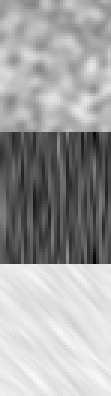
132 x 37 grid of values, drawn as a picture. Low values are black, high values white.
It is made of 3 by 1 panels. Panel 1,1: high, blotchy. Panel 2,1: low, streaked downward. Panel 3,1: very high, slanting down to the right, faint in contrast.
